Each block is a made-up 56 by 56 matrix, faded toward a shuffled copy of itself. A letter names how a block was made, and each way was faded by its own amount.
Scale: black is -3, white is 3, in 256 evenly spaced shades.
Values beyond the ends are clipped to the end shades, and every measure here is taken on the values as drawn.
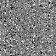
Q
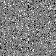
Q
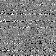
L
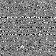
L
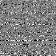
L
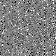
Q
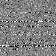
L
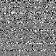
L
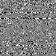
L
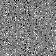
Q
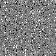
Q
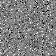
Q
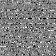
L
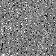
Q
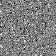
Q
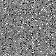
Q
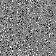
Q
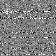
L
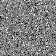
Q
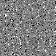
Q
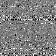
L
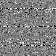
L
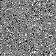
Q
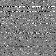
L
